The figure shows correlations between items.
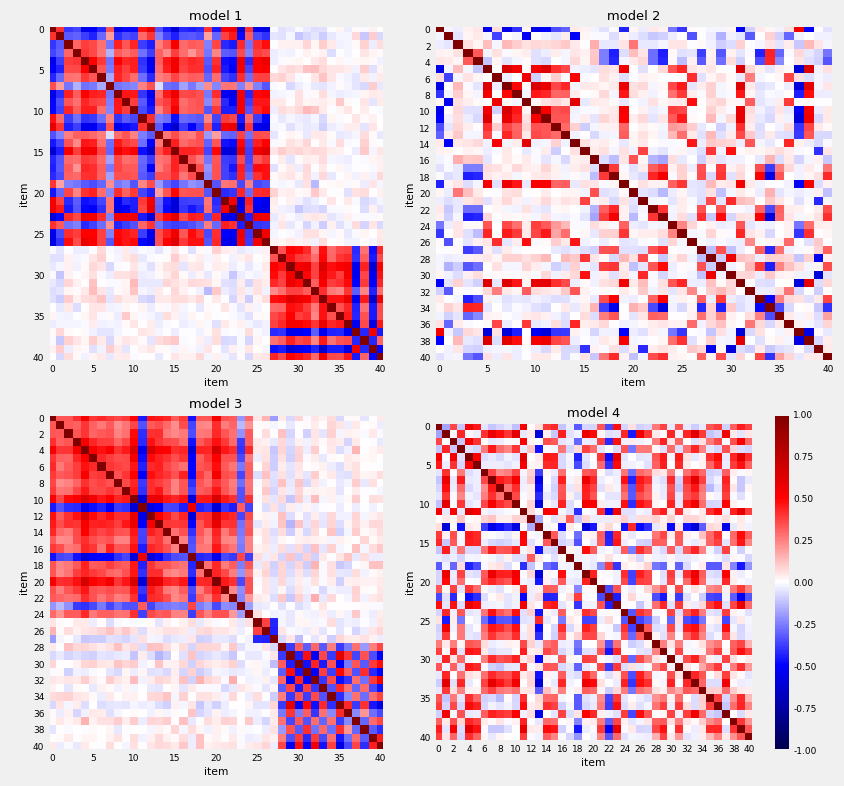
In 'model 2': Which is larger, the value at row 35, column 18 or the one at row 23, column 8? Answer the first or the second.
the first
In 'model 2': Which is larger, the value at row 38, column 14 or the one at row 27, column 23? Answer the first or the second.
the second
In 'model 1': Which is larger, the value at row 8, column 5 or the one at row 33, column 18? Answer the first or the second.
the first
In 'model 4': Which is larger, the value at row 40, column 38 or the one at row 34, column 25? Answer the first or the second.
the first
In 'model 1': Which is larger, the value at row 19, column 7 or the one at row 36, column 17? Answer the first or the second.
the first
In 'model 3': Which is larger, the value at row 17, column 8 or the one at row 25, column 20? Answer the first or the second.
the second
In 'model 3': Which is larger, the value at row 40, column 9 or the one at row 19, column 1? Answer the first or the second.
the second
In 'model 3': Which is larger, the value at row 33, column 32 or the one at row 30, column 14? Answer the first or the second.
the second
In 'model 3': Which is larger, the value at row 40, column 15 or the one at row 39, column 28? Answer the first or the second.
the second
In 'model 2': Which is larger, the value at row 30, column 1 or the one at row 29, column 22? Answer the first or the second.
the second
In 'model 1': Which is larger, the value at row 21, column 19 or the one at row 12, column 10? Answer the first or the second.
the first
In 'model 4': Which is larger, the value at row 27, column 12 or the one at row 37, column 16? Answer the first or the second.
the second
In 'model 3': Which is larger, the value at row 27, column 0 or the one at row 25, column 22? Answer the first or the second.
the second
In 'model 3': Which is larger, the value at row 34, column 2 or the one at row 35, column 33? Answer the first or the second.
the second
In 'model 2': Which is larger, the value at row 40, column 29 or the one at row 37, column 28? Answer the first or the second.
the first
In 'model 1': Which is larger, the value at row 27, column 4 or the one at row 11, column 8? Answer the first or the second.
the first
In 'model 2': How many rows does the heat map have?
41
